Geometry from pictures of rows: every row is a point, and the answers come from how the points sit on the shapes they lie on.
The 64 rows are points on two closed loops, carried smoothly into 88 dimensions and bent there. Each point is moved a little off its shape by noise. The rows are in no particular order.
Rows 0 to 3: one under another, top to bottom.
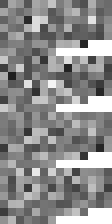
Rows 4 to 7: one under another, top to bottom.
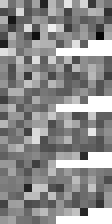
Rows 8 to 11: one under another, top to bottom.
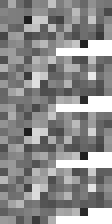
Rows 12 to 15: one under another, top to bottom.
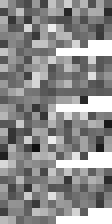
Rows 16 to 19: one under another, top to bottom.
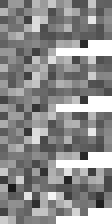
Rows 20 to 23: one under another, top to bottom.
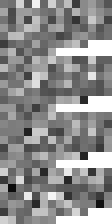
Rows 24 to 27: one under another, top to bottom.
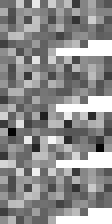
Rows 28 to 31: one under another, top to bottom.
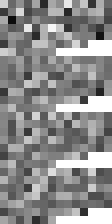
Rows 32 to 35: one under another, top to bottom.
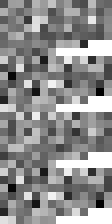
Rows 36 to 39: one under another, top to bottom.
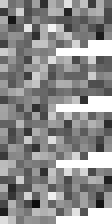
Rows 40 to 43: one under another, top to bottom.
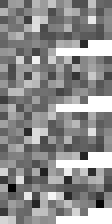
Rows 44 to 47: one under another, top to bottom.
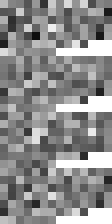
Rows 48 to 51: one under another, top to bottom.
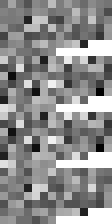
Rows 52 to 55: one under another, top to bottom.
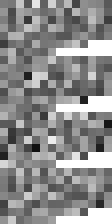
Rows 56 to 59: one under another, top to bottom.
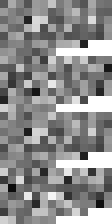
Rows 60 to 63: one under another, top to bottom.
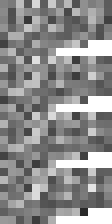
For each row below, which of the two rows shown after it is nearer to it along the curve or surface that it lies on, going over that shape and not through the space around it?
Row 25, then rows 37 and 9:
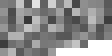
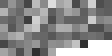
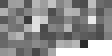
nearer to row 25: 37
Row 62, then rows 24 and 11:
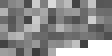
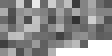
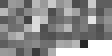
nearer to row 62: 24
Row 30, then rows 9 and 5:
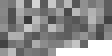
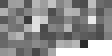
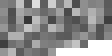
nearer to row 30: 5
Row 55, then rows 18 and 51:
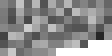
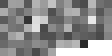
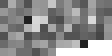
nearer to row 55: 51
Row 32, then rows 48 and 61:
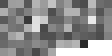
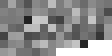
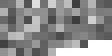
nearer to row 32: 48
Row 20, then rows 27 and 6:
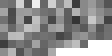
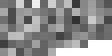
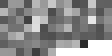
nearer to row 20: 27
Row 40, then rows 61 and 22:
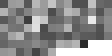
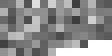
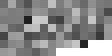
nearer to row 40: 22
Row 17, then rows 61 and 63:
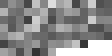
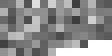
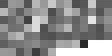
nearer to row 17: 61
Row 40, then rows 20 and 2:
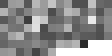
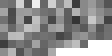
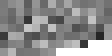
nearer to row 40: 2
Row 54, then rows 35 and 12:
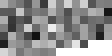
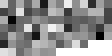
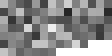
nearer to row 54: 35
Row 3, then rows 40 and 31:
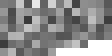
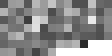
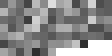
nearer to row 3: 31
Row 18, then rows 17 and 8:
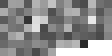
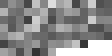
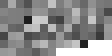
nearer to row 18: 8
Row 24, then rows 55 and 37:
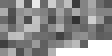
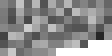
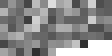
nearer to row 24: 37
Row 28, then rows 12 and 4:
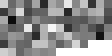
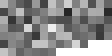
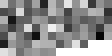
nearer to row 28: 12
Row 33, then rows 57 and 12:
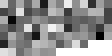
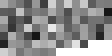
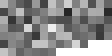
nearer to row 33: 57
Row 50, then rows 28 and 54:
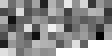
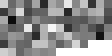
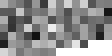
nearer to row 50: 54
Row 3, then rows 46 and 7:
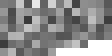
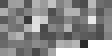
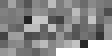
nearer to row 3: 7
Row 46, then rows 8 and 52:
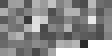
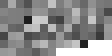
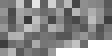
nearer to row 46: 8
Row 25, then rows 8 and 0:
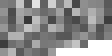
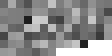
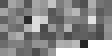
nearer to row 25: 8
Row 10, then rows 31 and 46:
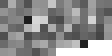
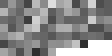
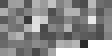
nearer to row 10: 46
